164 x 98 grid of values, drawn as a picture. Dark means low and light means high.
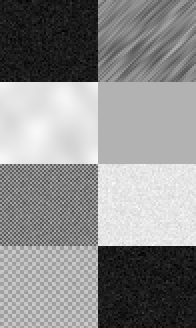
It is made of 4 by 2 panels. Panel 1,1: very low, fine-grained, faint in contrast. Panel 1,2: middling, slanting up to the right. Panel 2,1: very high, smooth, faint in contrast. Panel 2,2: high, flat. Panel 3,1: middling, checkered, strong in contrast. Panel 3,2: very high, fine-grained, faint in contrast. Panel 4,1: high, checkered. Panel 4,2: very low, fine-grained, faint in contrast.
